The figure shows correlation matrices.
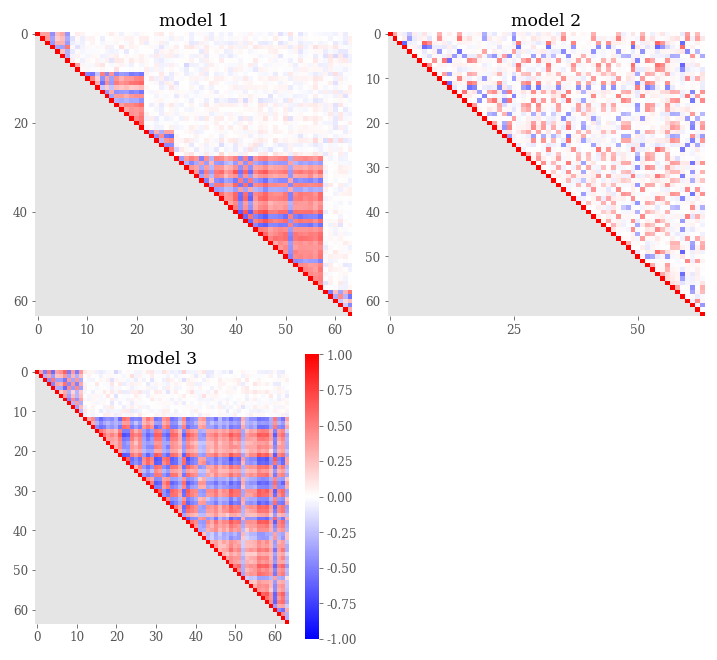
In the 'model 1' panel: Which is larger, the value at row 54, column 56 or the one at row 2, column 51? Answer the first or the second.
the first
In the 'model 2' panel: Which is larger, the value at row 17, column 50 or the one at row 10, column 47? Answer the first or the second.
the second
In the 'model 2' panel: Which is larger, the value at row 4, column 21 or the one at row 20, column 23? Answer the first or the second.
the first
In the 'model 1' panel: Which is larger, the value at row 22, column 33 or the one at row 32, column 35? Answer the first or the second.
the first
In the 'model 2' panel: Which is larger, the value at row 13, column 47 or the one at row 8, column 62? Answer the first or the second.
the first
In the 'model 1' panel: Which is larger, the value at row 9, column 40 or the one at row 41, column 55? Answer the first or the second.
the first
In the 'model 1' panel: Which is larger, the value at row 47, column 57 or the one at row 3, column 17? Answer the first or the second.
the first
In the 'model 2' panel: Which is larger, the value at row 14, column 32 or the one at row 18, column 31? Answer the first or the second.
the first
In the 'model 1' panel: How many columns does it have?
64
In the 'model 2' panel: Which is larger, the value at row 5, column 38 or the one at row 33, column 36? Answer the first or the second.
the second
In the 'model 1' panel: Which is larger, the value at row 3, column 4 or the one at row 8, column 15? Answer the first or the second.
the second
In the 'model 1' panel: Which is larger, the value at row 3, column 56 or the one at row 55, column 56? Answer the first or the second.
the second
